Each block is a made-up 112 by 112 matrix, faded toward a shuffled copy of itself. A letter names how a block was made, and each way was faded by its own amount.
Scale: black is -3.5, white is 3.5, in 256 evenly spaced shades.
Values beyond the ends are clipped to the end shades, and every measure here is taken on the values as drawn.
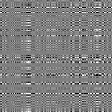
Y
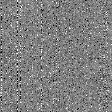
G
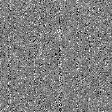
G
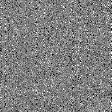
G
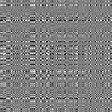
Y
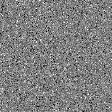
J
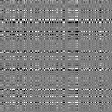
Y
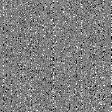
G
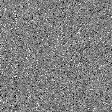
J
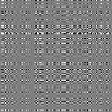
Y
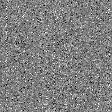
J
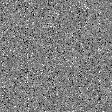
J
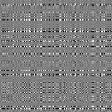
Y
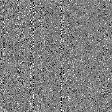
G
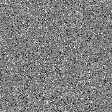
J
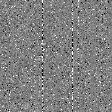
G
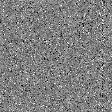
J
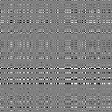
Y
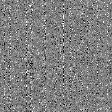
G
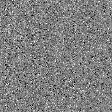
J
